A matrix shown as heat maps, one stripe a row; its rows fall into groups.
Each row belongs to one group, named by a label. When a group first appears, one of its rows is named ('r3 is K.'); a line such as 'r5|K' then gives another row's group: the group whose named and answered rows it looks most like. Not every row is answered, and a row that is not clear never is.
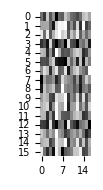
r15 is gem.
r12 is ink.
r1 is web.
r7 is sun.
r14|web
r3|ink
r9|web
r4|gem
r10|web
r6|web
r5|ink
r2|web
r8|sun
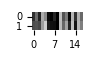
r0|ink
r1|ink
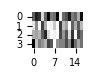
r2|web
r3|sun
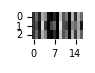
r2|ink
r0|ink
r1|ink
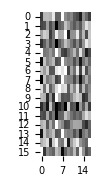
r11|sun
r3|sun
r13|sun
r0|sun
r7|sun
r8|web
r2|web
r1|sun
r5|sun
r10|ink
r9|gem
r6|web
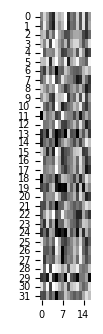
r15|gem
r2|gem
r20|gem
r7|sun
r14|sun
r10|gem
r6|sun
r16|gem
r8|gem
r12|gem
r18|sun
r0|web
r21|sun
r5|web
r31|sun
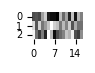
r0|ink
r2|gem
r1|web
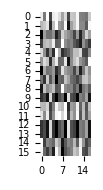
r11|web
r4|gem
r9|ink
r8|sun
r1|web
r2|sun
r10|web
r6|sun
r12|ink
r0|web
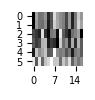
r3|ink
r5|web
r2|ink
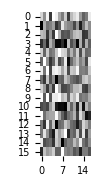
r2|gem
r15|sun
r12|sun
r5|web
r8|gem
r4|web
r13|web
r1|sun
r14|gem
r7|sun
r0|web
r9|web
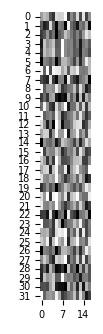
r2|sun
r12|gem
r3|sun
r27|web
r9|ink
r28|ink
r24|web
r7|ink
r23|gem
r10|web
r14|sun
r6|web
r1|ink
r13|web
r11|gem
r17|web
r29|sun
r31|gem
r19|sun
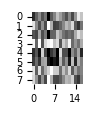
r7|gem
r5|ink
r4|ink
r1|gem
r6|web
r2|sun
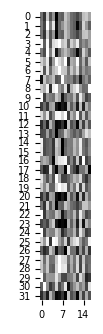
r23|ink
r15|gem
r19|web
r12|ink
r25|web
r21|sun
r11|web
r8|web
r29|gem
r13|sun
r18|gem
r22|gem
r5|web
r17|ink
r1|sun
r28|web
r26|ink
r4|sun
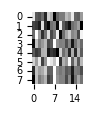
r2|web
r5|web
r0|gem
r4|ink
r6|sun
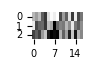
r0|web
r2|ink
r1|gem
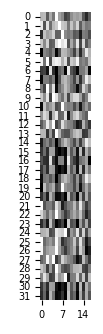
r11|web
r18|sun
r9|web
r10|sun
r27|sun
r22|gem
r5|web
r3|web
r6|ink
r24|web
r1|web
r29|web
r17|ink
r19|sun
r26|gem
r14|sun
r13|gem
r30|ink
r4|sun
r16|ink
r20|ink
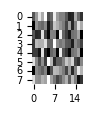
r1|sun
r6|sun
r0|sun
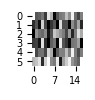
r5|web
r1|ink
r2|sun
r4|gem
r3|ink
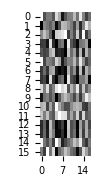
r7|ink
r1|sun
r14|gem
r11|web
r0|gem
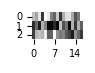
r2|sun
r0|web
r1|ink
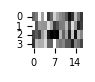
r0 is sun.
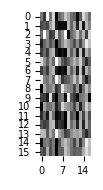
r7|gem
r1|ink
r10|sun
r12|ink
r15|sun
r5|gem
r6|ink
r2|web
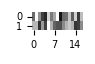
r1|gem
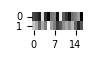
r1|gem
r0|ink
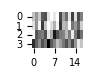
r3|sun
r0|web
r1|web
